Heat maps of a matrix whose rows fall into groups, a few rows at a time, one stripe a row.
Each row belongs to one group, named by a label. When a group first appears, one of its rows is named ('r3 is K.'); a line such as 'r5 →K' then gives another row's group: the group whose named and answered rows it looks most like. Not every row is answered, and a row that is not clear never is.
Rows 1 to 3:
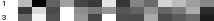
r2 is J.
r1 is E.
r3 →J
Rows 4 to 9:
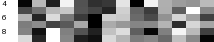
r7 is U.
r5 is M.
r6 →E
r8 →E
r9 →E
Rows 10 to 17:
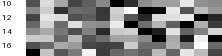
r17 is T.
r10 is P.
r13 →J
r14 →U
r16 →M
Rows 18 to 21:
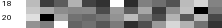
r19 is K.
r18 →E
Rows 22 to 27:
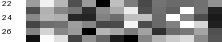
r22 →U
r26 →J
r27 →P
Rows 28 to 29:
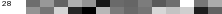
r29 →P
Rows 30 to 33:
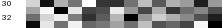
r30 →K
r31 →J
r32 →P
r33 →J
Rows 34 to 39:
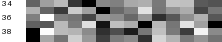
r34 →P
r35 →K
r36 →J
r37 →T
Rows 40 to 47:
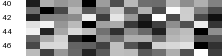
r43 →J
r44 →K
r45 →P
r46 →P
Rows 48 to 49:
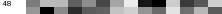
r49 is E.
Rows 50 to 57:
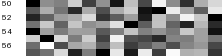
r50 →M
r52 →T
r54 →T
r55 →E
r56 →J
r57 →E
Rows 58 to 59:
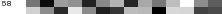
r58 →E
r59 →K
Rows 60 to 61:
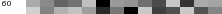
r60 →U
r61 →K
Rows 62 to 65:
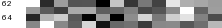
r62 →E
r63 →K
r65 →U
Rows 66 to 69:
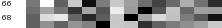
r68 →P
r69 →U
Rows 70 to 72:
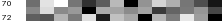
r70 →P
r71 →J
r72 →T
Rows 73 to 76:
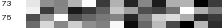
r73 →K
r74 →E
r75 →P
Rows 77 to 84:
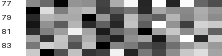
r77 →T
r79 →M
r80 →M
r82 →K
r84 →E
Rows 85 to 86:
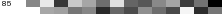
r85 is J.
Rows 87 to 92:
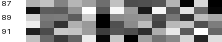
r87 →J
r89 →U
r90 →K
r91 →M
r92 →K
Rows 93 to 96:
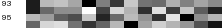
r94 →T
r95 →U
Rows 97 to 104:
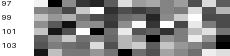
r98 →K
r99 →P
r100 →T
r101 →E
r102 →T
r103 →T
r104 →M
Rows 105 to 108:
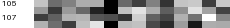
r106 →E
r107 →M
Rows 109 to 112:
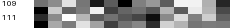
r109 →P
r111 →M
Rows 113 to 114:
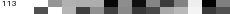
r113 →K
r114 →P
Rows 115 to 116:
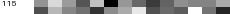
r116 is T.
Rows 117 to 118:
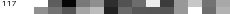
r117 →K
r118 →K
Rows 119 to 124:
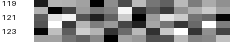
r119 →M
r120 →E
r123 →M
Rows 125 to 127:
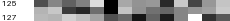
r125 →U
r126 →U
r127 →K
